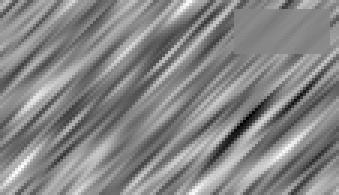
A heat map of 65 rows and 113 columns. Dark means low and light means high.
Odd rows or columns: none. Odd patch: calmer, in the top right. Grain: diagonal, up to the right. Calmest part: top right. Slope: none.
